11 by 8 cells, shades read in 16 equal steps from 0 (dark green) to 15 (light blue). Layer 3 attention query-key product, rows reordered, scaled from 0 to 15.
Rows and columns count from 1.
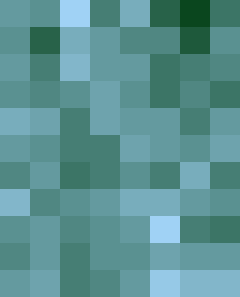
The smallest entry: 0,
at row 1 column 7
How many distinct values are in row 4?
4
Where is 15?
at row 1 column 3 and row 9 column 6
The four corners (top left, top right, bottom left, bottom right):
9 5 9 12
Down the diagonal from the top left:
9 3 12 10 9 9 11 8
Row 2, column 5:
7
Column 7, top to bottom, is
0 2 6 7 6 8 11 9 6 9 12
